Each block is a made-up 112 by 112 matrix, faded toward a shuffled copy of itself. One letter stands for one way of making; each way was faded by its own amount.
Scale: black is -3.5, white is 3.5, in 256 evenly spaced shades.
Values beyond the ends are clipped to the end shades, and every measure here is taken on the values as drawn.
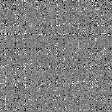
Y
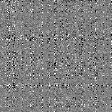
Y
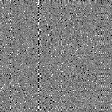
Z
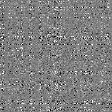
Y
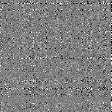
Y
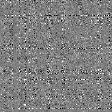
Y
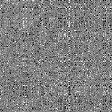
Z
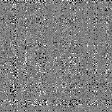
Y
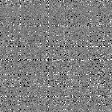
Y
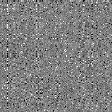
Z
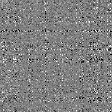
Y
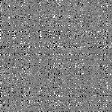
Y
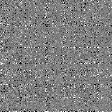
Y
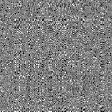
Z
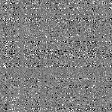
Y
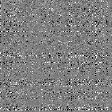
Y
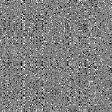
Z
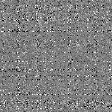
Y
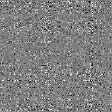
Y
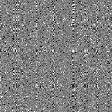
Z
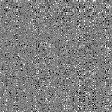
Z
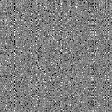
Z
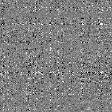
Y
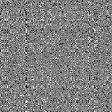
Z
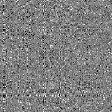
Z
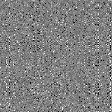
Z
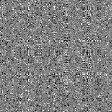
Z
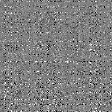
Y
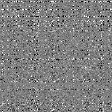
Y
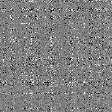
Y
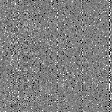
Z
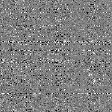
Y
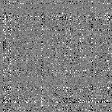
Y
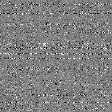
Y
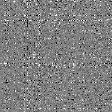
Y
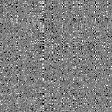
Z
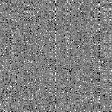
Z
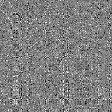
Z
